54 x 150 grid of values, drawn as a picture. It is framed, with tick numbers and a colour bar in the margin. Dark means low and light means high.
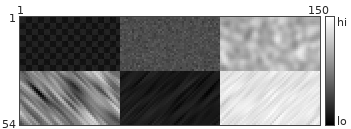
It is made of 2 by 3 panels. Panel 1,1: very low, checkered, faint in contrast. Panel 1,2: low, fine-grained, faint in contrast. Panel 1,3: high, blotchy. Panel 2,1: middling, slanting down to the right, strong in contrast. Panel 2,2: very low, slanting up to the right, faint in contrast. Panel 2,3: very high, slanting up to the right, faint in contrast.
